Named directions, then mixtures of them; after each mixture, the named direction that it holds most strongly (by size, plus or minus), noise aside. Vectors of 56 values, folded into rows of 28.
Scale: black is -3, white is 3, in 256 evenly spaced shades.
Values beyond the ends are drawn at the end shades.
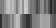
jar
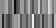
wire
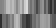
jar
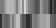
jar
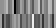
wire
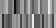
wire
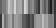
jar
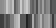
jar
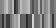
wire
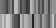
wire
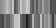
jar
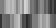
jar
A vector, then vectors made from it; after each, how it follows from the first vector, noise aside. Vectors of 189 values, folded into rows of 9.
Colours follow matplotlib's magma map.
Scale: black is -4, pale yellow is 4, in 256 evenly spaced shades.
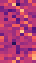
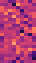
negated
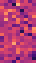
negated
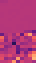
partly zeroed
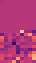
partly zeroed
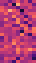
negated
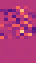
partly zeroed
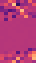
partly zeroed
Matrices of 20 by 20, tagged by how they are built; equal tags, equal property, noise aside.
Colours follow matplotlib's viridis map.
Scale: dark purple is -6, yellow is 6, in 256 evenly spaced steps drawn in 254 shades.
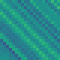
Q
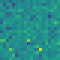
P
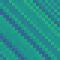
Q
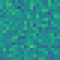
P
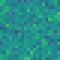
P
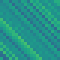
Q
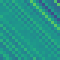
Q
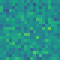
P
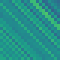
Q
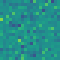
P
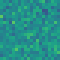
P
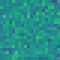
P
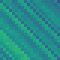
Q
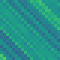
Q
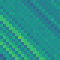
Q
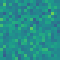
P
